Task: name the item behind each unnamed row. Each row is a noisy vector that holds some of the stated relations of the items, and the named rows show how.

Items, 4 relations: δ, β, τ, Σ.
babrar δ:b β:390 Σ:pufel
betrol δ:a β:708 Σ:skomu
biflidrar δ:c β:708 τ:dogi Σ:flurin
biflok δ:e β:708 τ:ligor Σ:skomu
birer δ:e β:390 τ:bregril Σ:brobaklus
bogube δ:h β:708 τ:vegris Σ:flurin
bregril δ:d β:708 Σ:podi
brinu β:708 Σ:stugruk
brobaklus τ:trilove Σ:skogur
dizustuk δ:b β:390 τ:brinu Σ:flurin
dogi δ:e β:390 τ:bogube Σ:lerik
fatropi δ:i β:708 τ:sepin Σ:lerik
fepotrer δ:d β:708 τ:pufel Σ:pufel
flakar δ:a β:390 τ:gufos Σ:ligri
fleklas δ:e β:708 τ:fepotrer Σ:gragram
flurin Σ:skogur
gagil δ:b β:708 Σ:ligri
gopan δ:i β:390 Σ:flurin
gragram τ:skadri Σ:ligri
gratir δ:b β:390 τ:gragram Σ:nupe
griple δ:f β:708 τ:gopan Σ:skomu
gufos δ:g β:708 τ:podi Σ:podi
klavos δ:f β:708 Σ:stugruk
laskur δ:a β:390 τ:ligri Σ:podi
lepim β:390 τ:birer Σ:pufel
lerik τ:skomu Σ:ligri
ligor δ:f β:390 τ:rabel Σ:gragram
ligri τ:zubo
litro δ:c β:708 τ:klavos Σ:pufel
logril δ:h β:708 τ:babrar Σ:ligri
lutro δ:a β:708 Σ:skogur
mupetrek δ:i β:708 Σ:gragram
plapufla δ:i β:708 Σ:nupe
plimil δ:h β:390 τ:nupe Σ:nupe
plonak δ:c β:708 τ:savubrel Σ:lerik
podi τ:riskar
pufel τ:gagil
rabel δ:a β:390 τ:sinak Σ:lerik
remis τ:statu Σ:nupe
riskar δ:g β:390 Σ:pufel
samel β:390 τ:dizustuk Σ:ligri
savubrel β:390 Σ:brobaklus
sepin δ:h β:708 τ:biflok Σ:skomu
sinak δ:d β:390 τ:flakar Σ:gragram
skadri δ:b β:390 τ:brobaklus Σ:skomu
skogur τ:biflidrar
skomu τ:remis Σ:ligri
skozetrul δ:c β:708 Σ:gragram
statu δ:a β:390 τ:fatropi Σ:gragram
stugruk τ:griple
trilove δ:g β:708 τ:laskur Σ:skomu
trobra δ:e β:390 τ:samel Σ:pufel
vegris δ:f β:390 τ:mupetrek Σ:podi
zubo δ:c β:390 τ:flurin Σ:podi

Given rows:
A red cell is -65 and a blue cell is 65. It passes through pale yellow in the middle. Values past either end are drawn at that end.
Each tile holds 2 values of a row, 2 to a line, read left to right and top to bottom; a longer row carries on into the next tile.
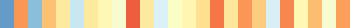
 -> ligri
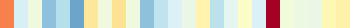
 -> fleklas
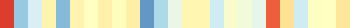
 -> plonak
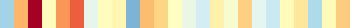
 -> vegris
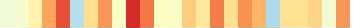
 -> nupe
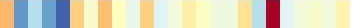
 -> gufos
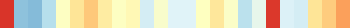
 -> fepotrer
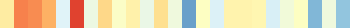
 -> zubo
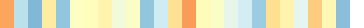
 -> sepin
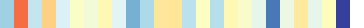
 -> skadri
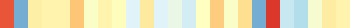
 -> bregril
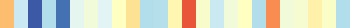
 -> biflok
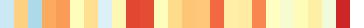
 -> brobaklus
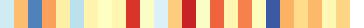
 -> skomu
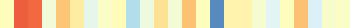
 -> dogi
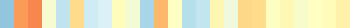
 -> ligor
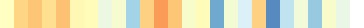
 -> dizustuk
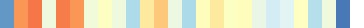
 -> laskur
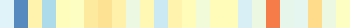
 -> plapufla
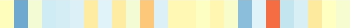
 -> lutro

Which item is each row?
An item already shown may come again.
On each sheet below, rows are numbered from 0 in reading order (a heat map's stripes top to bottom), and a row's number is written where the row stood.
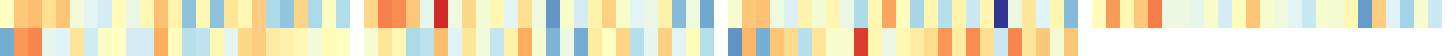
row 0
birer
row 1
zubo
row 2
babrar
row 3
samel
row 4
ligor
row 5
riskar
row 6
ligri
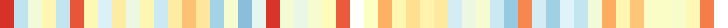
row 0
biflidrar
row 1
sinak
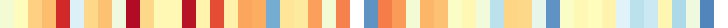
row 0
remis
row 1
laskur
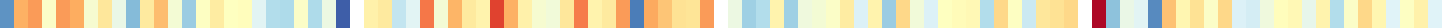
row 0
laskur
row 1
pufel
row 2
griple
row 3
litro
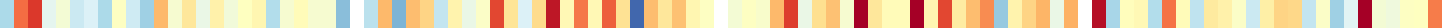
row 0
statu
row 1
skomu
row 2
remis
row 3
biflidrar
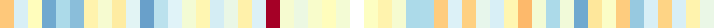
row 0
fleklas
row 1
riskar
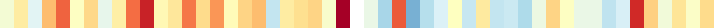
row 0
skogur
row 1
mupetrek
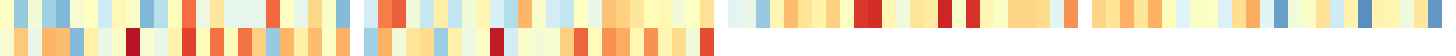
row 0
fatropi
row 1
ligor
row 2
podi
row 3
lepim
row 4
lerik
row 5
gragram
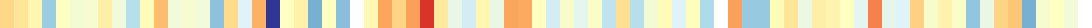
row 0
trobra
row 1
savubrel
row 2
brinu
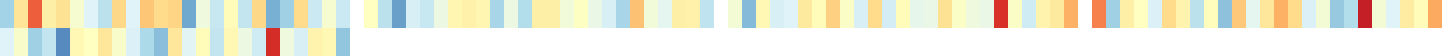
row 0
gopan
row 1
betrol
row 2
klavos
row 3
bogube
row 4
trilove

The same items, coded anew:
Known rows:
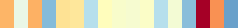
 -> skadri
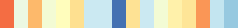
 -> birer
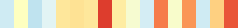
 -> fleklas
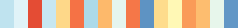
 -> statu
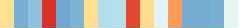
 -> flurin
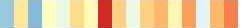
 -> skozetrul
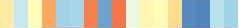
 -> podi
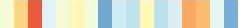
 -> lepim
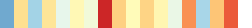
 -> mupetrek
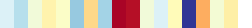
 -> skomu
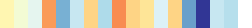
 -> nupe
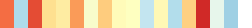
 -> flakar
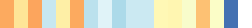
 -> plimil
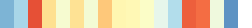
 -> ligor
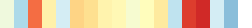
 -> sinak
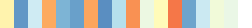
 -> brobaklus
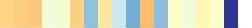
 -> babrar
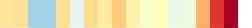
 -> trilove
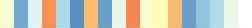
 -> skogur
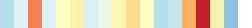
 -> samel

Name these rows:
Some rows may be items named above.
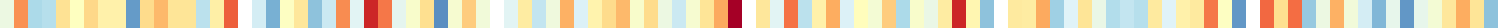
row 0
litro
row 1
ligri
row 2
griple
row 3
dogi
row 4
zubo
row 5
laskur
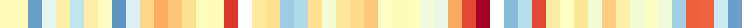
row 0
biflidrar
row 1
trilove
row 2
ligor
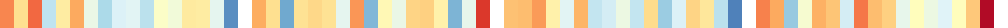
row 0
trobra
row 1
lutro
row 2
riskar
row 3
betrol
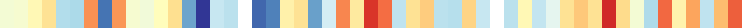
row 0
pufel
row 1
gragram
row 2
fleklas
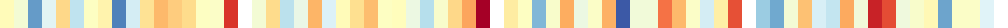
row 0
biflidrar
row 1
griple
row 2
bogube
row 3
lerik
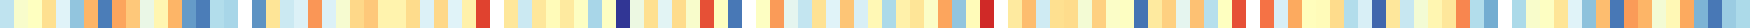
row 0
remis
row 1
fatropi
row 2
dizustuk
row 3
fepotrer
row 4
gufos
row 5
birer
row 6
remis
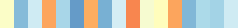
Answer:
skogur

